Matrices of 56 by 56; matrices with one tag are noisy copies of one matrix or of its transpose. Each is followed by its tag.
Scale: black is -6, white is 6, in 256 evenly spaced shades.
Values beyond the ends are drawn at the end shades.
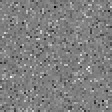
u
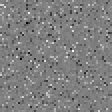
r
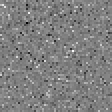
r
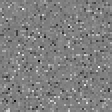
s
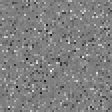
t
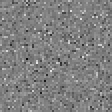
t
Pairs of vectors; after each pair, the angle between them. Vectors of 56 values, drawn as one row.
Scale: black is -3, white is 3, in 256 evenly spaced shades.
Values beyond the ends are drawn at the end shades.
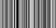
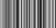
partly aligned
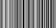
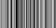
orthogonal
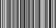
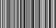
nearly parallel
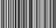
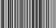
orthogonal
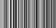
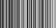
partly opposed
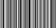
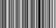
partly opposed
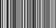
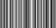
orthogonal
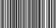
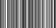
partly aligned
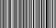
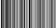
orthogonal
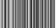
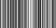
orthogonal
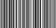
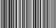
nearly parallel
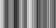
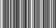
partly aligned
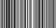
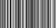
partly opposed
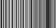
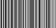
partly aligned
